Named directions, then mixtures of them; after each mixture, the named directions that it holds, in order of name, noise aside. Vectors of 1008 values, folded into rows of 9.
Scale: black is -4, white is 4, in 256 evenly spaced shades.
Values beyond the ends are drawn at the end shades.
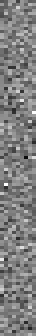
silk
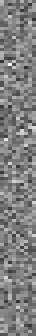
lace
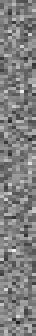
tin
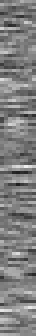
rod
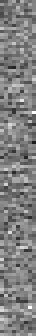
rod, silk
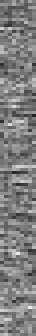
rod, tin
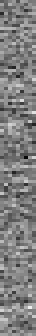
rod, silk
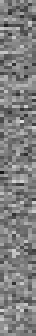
lace, rod, tin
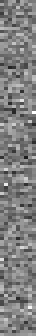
rod, silk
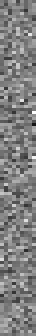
lace, silk, tin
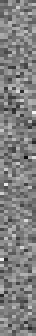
silk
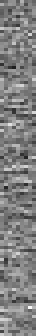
rod, silk, tin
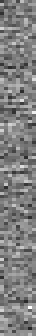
rod, silk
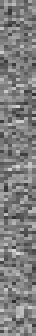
rod, tin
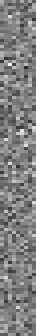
lace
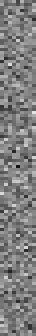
lace, silk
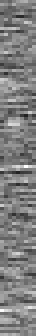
rod
